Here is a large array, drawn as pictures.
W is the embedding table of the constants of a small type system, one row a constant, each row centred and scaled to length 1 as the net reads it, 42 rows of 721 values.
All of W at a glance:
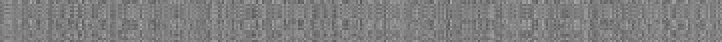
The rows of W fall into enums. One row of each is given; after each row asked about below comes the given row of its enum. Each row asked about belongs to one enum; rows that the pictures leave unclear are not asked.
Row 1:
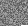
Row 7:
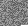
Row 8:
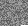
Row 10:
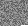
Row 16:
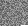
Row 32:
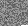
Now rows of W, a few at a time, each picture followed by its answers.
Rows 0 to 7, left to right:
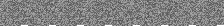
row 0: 7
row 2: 7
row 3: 7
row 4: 8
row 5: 32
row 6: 16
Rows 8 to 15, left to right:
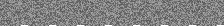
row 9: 32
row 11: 16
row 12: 32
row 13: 8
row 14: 10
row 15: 16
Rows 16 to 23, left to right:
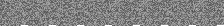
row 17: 8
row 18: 32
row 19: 10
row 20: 7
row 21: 7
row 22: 10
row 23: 7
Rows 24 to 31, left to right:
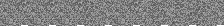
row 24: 1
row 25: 1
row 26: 1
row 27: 16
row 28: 1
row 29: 7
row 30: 32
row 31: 16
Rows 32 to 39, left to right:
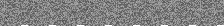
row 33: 16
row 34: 8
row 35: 16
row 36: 32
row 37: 8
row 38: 7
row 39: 32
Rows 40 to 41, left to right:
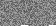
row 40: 10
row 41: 16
